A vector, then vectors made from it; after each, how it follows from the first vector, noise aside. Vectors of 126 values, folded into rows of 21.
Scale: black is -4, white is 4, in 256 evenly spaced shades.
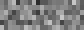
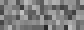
reversed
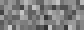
reversed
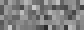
reversed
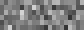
reversed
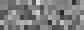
negated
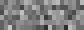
reversed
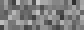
negated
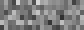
negated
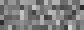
reversed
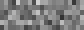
negated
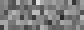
negated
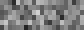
negated
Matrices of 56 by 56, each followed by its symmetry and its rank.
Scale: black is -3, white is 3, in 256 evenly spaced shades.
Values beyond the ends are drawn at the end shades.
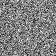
neither, full rank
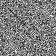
symmetric, full rank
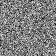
neither, full rank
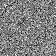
symmetric, full rank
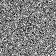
symmetric, full rank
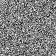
neither, full rank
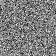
neither, full rank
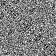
symmetric, full rank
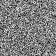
neither, full rank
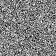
neither, full rank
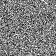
neither, full rank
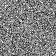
symmetric, full rank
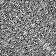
symmetric, full rank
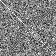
symmetric, full rank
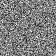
symmetric, full rank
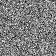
neither, full rank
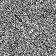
symmetric, full rank
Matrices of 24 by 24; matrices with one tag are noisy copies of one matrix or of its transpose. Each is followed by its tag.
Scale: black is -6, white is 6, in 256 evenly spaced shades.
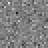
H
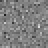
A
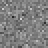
H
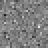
A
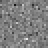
A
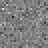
H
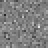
A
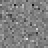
A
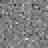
A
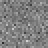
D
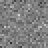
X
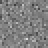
A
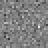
A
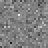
X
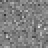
A
